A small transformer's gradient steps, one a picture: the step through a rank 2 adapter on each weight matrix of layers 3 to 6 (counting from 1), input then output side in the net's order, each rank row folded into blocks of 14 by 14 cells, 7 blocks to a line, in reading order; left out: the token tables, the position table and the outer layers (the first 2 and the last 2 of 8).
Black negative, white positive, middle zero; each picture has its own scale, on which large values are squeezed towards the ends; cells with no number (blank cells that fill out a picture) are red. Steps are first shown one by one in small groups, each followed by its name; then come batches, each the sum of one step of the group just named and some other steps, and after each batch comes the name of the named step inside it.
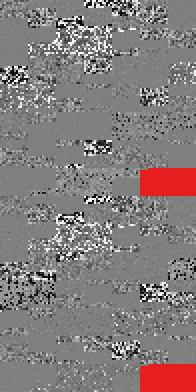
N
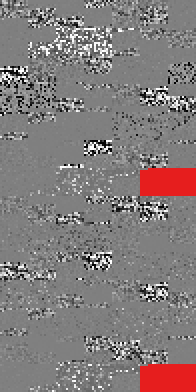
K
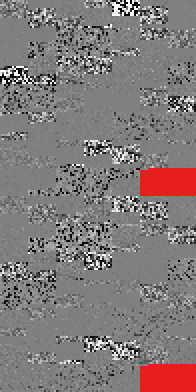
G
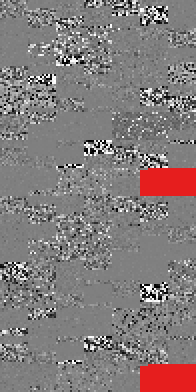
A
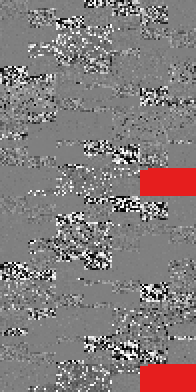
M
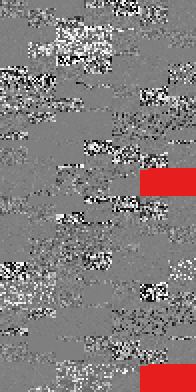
K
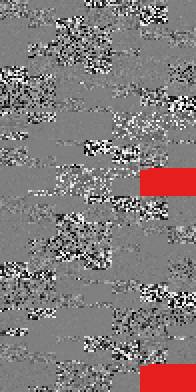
M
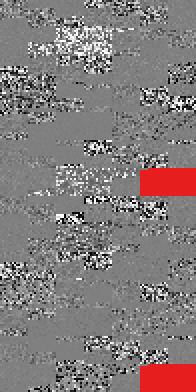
K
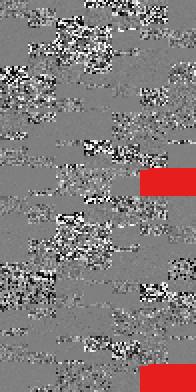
N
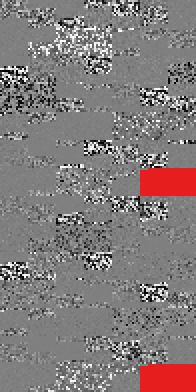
K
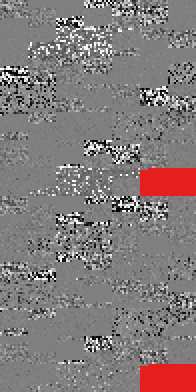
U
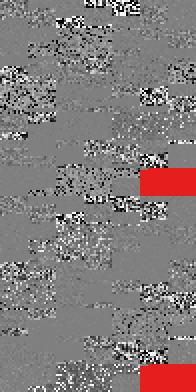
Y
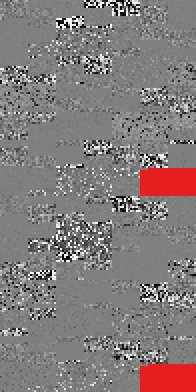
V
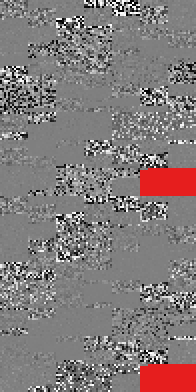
Y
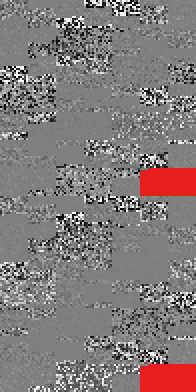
Y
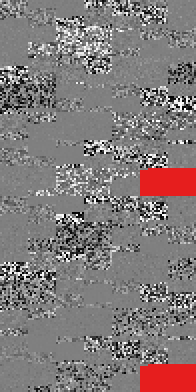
U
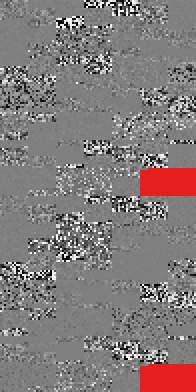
V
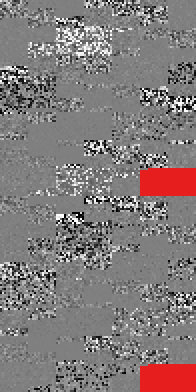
U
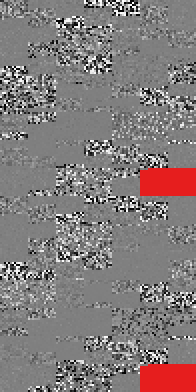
Y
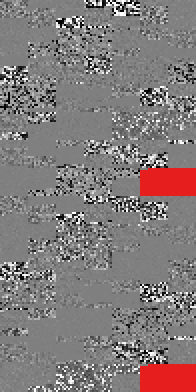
Y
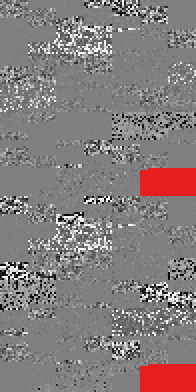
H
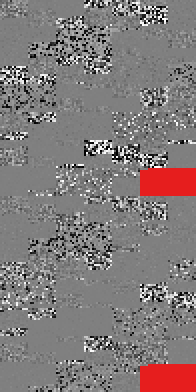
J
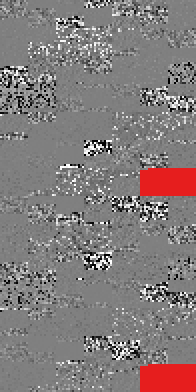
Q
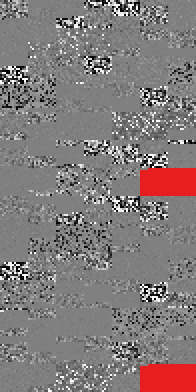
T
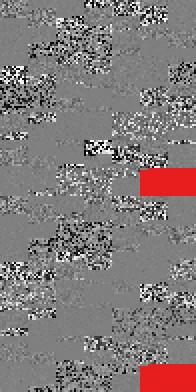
J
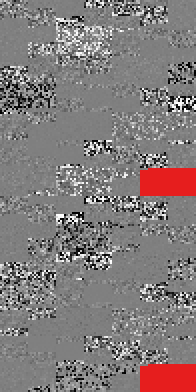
Q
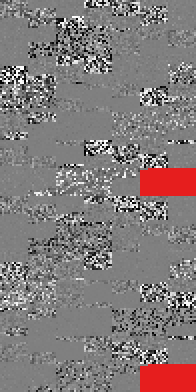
J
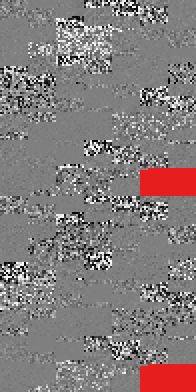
Q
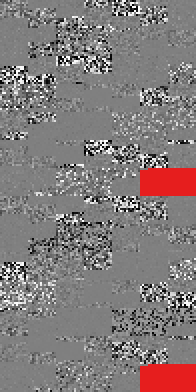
J
